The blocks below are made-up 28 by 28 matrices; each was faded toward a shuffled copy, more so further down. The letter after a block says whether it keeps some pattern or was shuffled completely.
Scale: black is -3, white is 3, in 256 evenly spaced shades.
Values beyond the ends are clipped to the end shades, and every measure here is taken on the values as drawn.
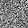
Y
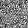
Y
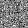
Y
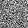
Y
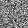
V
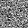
V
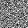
V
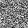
V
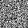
Y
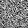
Y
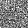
V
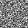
V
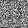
Y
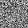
V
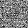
V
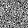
Y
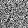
Y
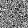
V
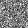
Y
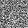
Y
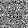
V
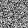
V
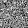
Y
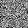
V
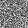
Y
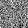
V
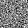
Y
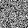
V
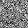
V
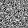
Y
